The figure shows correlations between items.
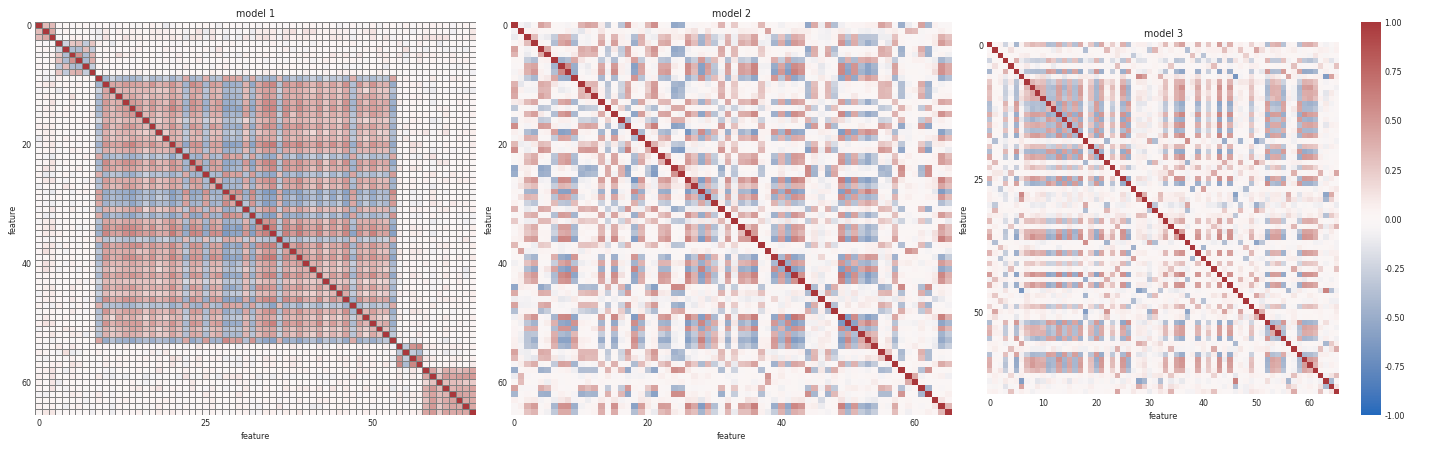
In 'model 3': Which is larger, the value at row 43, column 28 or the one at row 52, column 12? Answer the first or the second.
the second
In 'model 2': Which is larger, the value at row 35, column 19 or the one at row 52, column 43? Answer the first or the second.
the first
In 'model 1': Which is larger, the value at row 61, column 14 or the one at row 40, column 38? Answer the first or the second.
the second
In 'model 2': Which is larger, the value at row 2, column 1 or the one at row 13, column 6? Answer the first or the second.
the first
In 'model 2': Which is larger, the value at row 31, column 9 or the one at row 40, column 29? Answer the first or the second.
the second
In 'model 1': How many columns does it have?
66
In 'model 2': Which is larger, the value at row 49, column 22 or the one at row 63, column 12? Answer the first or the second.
the first
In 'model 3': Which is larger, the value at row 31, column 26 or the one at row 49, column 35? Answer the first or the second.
the second
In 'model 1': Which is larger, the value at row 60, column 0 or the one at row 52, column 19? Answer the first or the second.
the second
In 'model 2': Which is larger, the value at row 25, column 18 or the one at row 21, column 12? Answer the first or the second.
the second
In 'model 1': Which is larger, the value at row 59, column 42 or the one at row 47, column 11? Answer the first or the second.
the first
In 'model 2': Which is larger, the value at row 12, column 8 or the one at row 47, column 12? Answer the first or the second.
the second
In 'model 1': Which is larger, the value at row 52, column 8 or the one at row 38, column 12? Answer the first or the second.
the second
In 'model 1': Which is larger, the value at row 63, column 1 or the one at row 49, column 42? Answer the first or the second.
the second
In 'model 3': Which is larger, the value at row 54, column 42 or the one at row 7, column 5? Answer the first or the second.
the first
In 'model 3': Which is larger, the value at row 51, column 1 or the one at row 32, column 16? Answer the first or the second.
the first
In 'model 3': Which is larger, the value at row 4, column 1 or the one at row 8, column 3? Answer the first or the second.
the first
